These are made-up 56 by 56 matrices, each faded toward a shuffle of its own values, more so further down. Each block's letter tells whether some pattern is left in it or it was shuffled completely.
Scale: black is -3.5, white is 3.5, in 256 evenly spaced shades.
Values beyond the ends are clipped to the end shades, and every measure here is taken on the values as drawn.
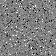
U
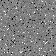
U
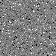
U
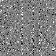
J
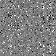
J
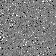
U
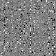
J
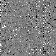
J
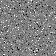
U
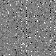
J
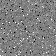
U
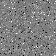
U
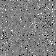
J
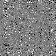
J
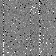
J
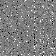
J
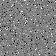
U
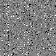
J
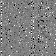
J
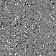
J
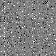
J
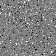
U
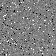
U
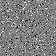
U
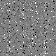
J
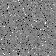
U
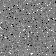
U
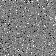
U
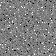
U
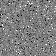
U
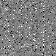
J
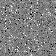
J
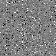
J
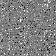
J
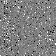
J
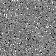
U
